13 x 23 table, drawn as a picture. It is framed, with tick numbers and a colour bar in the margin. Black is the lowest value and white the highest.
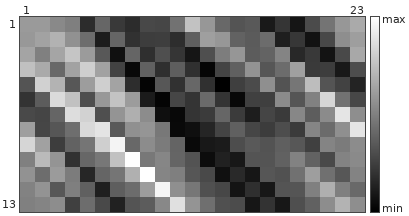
The halves do not mirror each other. The grain runs diagonally down to the right. The centre is the ninth with the lowest average. The middle left is the roughest part.
